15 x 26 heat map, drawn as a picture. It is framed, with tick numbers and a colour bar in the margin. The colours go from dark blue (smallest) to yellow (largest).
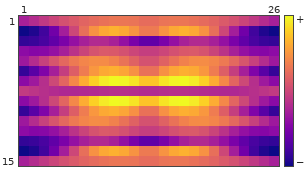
Roughest part: centre. Ninth with the highest average: centre. Slope: none. Mirror symmetry: left to right and top to bottom.
